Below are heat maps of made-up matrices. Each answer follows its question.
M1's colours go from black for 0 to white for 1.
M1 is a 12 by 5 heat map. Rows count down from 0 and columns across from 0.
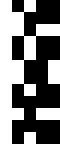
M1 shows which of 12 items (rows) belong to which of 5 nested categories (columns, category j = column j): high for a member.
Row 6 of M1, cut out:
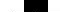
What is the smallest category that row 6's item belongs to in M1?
4
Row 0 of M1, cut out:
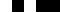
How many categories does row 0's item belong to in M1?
2
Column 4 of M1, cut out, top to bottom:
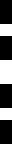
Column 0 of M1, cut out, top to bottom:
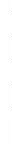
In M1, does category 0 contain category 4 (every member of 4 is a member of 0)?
yes
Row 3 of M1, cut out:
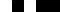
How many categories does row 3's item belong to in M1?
2
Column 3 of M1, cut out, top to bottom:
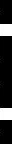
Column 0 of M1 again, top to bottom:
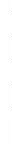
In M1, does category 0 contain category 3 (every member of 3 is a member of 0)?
yes
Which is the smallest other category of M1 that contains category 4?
1
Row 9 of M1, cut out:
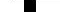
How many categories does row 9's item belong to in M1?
4
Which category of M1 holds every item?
0
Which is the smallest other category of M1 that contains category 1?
0
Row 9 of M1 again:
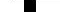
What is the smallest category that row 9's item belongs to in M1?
3
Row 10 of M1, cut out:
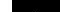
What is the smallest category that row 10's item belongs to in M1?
0
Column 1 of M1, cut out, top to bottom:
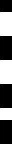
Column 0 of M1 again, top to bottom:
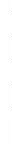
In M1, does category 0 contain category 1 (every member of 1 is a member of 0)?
yes
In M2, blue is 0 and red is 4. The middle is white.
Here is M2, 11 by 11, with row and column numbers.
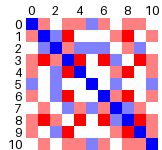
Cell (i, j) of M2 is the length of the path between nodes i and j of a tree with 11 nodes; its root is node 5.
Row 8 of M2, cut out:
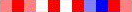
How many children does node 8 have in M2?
0
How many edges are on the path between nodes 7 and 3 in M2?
1
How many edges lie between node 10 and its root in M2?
1
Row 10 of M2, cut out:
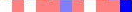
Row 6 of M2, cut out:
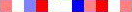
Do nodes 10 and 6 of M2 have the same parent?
no
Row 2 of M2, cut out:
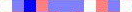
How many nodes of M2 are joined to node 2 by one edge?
5
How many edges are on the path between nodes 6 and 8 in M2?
4
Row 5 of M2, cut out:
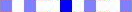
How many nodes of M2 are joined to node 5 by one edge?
4
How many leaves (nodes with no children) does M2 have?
8
